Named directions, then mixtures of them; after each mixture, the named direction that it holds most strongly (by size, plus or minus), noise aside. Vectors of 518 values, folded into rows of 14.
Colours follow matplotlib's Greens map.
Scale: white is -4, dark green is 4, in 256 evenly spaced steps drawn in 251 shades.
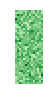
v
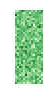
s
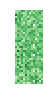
s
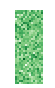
v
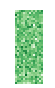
s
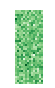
v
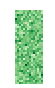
v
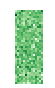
s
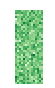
v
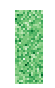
v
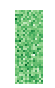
v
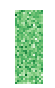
s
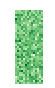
v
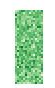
s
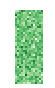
s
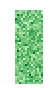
v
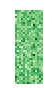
s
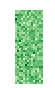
v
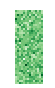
v
